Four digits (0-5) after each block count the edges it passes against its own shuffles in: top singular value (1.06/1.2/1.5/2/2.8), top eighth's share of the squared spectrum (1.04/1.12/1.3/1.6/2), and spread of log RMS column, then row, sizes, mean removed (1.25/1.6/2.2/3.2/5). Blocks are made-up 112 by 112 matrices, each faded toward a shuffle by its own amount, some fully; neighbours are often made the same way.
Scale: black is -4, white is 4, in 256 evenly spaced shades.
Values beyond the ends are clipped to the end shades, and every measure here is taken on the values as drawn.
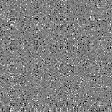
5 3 2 2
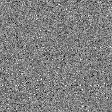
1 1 0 2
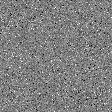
0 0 0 0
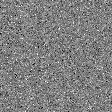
0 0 0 0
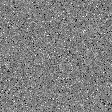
0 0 0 0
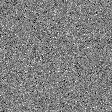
0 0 0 0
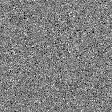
0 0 0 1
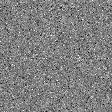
0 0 0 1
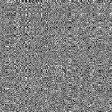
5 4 3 3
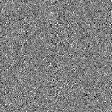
4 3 2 2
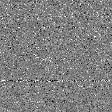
2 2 0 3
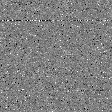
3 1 0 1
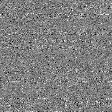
1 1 0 3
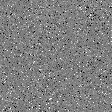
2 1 0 0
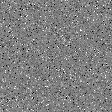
2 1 0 0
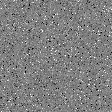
2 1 0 0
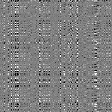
5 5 4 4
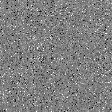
3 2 1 1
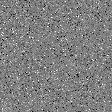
2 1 0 0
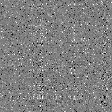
4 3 2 1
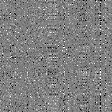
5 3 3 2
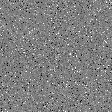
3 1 0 0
